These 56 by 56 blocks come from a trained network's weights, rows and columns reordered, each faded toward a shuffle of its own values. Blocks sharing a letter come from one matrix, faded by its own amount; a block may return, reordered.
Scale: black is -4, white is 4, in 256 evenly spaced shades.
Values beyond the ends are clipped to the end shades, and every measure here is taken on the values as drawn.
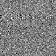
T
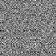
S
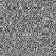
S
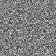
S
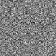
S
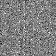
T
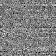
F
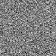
S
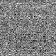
F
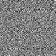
S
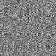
S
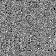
T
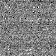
F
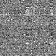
F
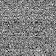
F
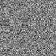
S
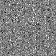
T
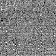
F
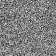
T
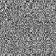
S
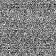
F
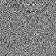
S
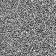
T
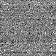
F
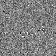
T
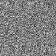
S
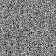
T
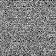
F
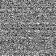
F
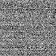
F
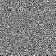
S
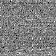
F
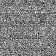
F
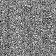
T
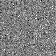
T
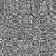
S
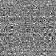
F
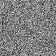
T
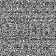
F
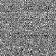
F
